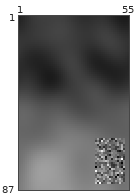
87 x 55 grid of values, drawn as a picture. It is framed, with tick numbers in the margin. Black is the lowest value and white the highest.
The bottom right is the roughest part. In the bottom right lies a patch that is rougher than the rest. Values rise toward the bottom. There are no regular stripes.
